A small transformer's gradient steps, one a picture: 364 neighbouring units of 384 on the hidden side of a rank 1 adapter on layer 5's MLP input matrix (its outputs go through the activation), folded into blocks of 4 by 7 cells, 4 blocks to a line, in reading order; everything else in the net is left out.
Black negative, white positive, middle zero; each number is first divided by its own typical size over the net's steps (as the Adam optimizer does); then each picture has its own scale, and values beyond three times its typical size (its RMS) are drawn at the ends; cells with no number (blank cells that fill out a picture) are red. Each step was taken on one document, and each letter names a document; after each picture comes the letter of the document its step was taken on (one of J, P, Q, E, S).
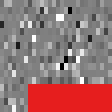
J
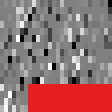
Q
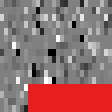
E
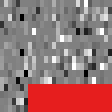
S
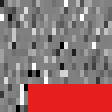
E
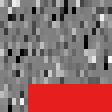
S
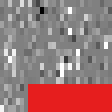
J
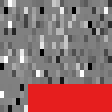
S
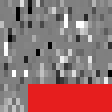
Q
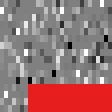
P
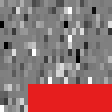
J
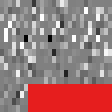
E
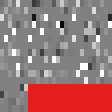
E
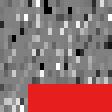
Q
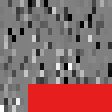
Q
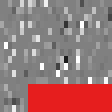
J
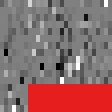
J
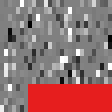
Q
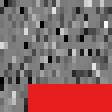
P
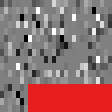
E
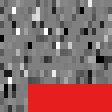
P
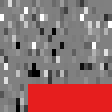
E
